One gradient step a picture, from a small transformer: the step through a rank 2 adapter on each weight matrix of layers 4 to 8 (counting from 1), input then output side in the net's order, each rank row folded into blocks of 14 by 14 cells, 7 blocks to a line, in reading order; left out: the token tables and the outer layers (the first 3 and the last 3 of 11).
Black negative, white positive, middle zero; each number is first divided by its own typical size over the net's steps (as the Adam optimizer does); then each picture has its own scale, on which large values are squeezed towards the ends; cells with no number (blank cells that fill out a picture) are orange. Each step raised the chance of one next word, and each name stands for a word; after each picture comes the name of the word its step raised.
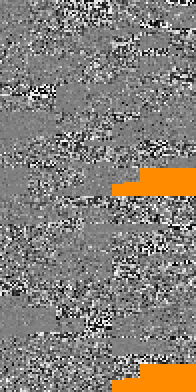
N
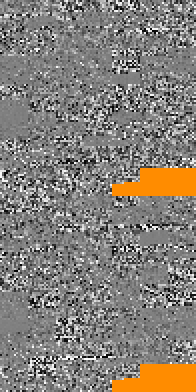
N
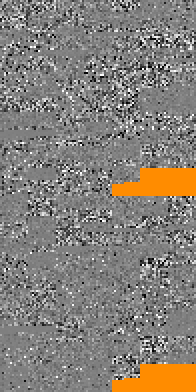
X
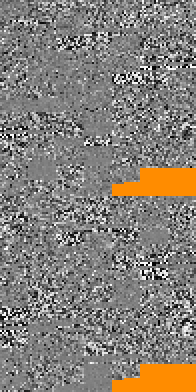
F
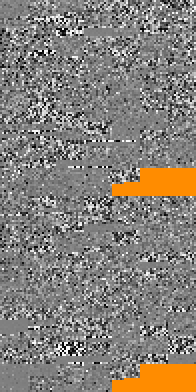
F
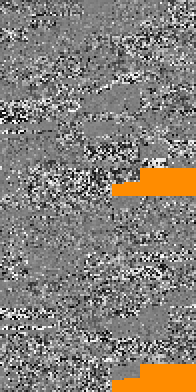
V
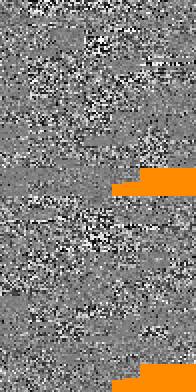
N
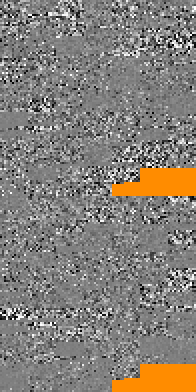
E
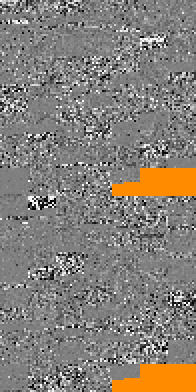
X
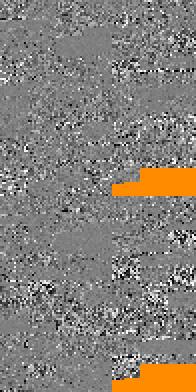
E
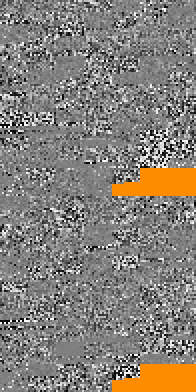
N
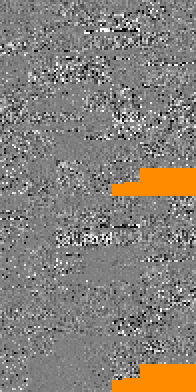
X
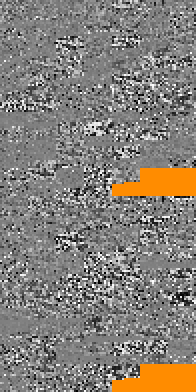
V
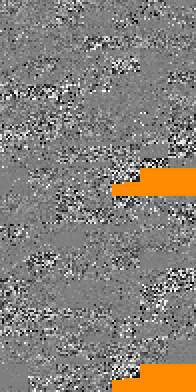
E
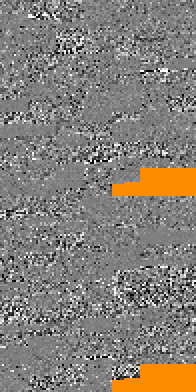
E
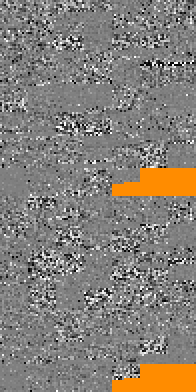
X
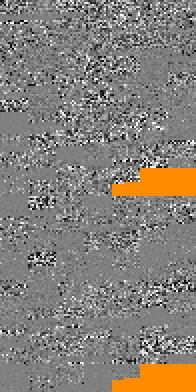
X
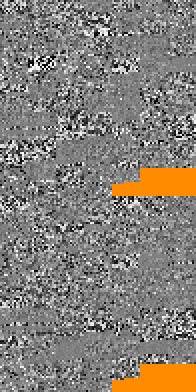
F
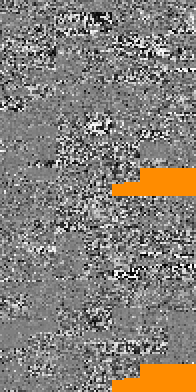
V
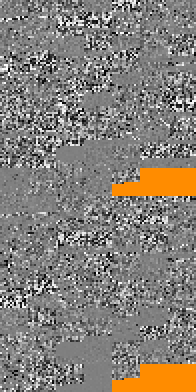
F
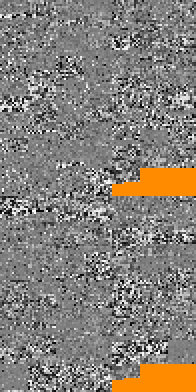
V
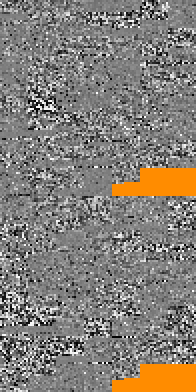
F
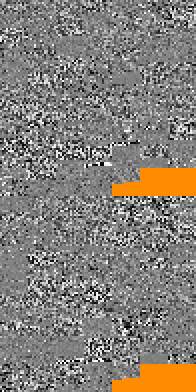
F
